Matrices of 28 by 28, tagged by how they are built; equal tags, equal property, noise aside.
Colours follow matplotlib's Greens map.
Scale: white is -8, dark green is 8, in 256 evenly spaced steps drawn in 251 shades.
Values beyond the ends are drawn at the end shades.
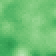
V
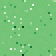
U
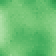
V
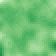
V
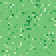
U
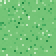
U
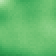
V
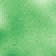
V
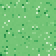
U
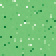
U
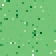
U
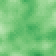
V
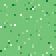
U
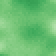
V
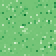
U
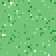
U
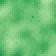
V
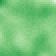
V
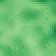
V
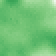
V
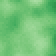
V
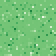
U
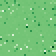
U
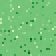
U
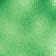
V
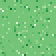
U
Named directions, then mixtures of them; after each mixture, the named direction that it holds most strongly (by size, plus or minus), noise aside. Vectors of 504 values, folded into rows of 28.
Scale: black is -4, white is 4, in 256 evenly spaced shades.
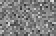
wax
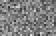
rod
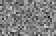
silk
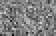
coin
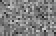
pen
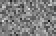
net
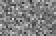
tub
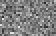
silk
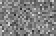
wax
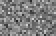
tub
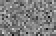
silk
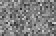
wax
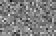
rod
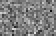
coin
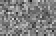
tub
